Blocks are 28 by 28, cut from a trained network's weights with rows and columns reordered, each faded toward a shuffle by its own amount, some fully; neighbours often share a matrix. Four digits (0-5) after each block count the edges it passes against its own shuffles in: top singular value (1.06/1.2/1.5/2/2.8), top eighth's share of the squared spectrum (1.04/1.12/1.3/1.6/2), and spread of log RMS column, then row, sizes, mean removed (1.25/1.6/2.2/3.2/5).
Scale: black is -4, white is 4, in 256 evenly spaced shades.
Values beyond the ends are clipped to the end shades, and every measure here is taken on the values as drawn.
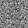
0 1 0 0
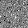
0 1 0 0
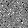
0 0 0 0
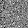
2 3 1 0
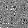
2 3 2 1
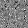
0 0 0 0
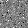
0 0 0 0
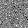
0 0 0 0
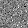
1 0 0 0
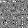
2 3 1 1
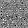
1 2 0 0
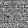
2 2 0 0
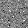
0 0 0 0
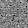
1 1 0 0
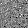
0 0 0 0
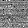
2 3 1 0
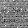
2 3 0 1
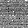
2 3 0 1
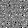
1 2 0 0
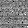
2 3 0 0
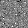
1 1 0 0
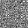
2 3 1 1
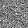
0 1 0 0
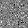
2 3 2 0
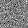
0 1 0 0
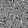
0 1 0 0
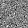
1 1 0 0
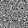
2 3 0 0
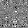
2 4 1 2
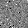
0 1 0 0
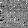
2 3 1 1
